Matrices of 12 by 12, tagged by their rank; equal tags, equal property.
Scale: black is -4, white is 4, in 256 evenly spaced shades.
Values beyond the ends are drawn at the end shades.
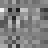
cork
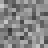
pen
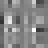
cork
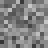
pen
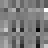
cork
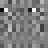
cork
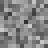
pen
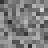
pen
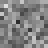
pen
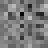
cork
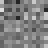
cork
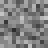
pen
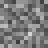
pen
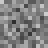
pen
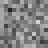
pen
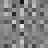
cork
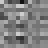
cork
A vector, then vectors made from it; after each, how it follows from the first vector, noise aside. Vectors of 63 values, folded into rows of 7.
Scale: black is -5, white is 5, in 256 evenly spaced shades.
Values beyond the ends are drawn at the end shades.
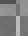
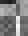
scaled up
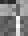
scaled up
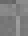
shrunk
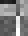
scaled up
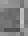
wrapped around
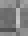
wrapped around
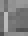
wrapped around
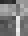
scaled up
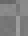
shrunk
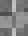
wrapped around
